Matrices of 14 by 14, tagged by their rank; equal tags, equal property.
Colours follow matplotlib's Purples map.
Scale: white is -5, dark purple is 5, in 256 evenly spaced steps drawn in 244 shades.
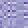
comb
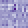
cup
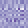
comb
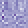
cup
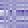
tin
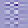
tin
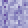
cup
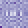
comb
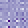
comb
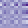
tin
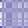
tin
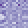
cup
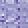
cup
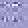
comb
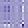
tin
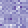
cup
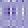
tin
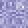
cup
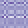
tin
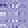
comb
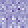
cup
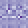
comb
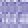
comb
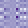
tin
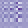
tin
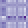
tin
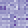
cup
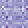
cup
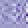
comb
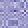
comb
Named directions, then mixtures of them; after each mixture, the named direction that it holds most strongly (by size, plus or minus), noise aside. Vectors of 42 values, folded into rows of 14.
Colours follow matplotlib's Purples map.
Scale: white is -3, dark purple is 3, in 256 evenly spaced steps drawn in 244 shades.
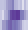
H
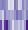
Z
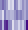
Z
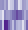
Z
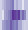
H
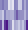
Z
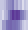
H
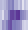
H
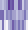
Z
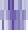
Z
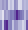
Z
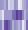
Z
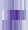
H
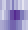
H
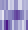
Z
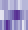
H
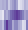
H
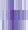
H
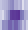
H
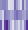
Z
